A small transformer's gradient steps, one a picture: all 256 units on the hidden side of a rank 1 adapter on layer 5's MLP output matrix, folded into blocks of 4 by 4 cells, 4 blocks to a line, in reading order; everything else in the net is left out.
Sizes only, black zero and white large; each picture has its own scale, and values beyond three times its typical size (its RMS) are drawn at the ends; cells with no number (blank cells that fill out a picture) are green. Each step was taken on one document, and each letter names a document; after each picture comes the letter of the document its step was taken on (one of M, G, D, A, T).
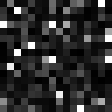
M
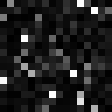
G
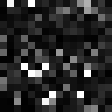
G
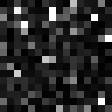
M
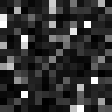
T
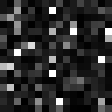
T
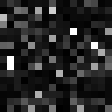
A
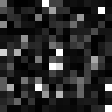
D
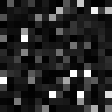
G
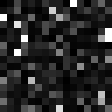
M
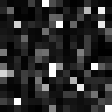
D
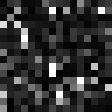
D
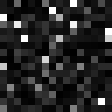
M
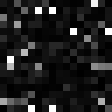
A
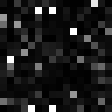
A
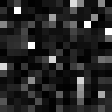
M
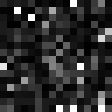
M
